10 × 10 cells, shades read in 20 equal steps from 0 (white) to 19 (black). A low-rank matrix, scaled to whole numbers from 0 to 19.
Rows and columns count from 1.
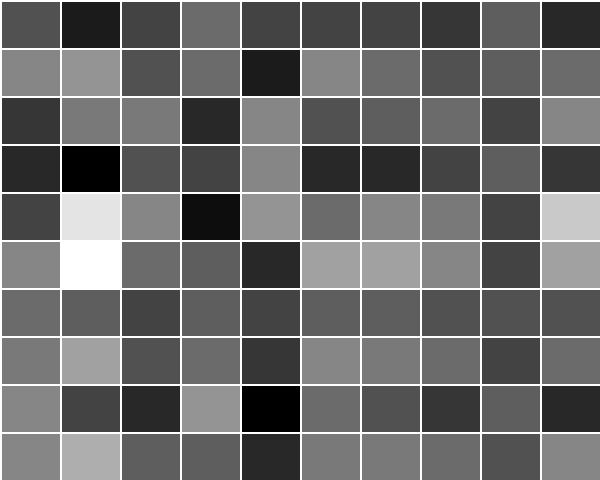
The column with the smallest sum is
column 2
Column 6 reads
14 9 13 16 11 7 12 9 11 10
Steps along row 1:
up down down up same same up down up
